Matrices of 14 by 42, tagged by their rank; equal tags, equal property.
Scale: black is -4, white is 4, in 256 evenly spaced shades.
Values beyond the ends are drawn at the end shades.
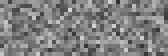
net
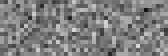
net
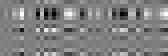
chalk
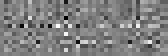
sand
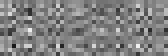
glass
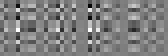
chalk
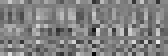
sand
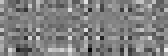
sand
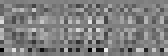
glass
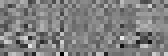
sand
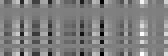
chalk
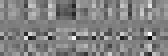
glass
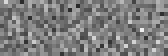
net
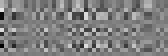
glass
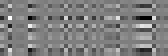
chalk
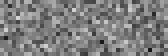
net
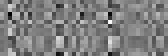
glass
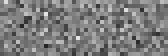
net
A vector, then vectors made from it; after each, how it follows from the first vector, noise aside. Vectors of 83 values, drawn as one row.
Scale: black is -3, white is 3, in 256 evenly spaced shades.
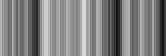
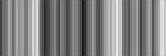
negated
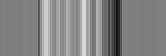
partly zeroed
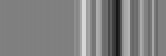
partly zeroed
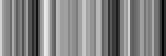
copied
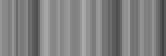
shrunk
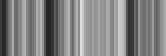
reversed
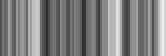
negated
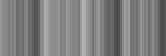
shrunk
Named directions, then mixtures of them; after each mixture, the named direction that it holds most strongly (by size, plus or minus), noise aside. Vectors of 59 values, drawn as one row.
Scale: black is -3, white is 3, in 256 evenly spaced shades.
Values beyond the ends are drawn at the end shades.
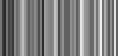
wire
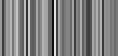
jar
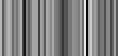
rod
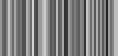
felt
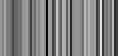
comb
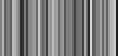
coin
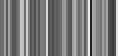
coin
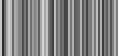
jar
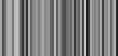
jar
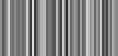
felt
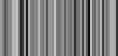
coin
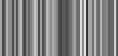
rod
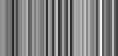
comb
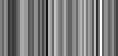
comb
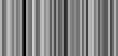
rod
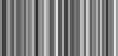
felt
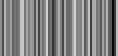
coin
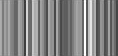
rod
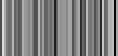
wire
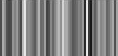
rod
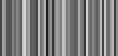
rod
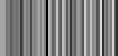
comb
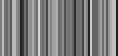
coin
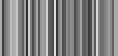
jar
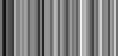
wire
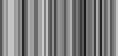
wire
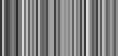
jar
